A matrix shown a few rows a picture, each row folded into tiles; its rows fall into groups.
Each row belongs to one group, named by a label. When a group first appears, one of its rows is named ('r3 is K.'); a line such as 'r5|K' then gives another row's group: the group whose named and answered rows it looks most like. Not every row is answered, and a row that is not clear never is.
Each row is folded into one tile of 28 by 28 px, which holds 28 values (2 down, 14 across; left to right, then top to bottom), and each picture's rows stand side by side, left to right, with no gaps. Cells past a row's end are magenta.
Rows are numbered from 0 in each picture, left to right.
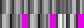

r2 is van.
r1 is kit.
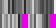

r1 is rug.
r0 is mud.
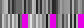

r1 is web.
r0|mud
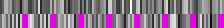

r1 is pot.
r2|mud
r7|kit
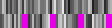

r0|van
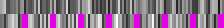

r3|mud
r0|mud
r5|mud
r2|pot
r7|kit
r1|pot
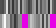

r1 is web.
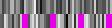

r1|mud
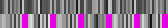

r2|web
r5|pot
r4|web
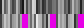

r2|mud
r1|rug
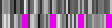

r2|pot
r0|van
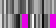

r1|kit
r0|rug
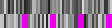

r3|van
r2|rug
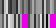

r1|kit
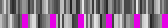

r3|rug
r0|rug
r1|web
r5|web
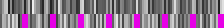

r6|kit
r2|van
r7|van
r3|pot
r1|rug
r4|van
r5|mud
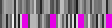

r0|kit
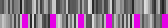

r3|rug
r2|pot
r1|rug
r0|web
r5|rug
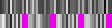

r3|web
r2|pot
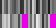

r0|van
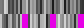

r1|mud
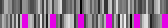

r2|mud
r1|pot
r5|web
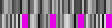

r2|rug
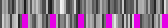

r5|van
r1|rug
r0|mud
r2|rug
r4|pot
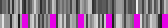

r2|van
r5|rug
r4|van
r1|kit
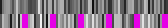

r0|kit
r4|mud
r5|web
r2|mud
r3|web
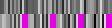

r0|web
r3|kit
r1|pot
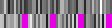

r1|pot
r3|kit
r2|kit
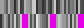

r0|van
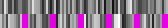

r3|rug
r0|rug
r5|van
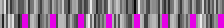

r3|kit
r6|kit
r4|rug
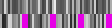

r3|pot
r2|pot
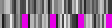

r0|rug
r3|web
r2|mud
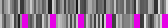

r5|van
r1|van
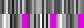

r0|web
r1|kit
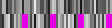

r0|van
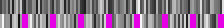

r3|web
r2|web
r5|rug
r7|rug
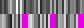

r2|van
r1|pot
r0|pot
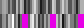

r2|rug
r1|kit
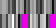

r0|mud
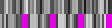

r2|mud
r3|web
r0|rug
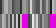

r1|van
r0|kit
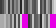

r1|van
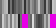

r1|van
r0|mud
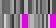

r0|van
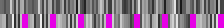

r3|web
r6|mud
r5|mud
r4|rug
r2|web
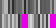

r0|mud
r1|pot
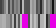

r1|mud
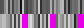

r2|mud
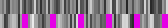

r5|rug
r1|web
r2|web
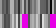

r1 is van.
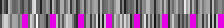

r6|kit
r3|kit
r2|rug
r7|kit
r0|van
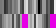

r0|van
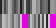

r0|van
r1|kit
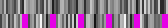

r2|kit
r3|kit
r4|mud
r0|van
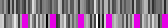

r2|van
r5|mud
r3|pot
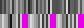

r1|web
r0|pot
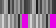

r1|web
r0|web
